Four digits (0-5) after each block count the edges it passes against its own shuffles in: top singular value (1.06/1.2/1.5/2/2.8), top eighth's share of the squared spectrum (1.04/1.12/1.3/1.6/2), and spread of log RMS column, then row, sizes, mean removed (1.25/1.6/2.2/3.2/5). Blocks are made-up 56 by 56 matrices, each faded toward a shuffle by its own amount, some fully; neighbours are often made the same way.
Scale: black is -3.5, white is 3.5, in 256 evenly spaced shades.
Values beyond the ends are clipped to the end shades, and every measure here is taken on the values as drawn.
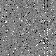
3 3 1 0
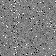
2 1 0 0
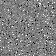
0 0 0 0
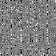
4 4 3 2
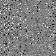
3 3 2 1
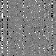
4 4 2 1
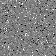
1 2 0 0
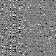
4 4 3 1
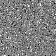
0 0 0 0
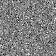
2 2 0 0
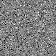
2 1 0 1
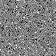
0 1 0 0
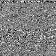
1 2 0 3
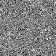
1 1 0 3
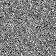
0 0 0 0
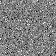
0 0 0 0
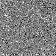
1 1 0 1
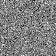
0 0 0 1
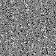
0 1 2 0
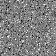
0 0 1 0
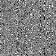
1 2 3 0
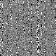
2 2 3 0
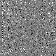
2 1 2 0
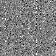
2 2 2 0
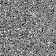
0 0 1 0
